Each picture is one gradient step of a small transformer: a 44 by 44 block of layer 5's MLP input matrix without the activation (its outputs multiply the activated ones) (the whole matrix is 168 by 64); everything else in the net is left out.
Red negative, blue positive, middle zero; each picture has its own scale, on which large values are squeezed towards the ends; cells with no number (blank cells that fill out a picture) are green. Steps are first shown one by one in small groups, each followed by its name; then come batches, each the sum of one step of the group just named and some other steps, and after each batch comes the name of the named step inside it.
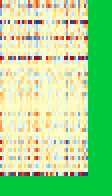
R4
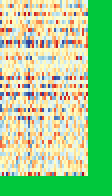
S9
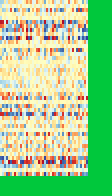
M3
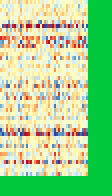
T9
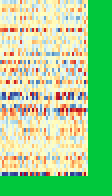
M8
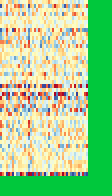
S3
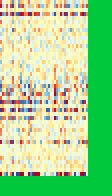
S3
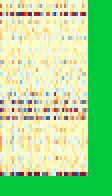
M8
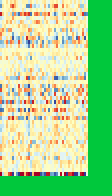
S9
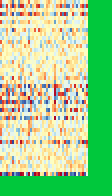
S3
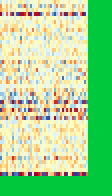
M8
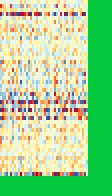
M8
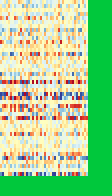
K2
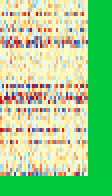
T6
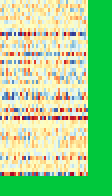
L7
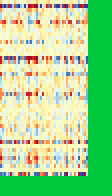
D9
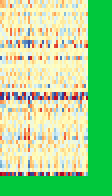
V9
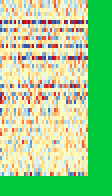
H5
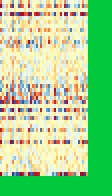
T6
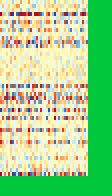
T6
